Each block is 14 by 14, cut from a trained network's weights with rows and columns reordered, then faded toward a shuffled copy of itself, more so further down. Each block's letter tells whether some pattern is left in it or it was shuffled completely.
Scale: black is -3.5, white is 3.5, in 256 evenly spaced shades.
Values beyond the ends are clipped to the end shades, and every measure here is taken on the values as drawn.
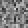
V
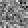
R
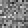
R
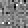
R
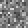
R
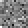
R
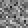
R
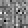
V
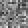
V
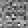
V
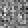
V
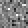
R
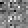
V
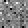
R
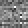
V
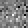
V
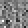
V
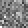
R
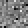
R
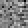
V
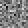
R
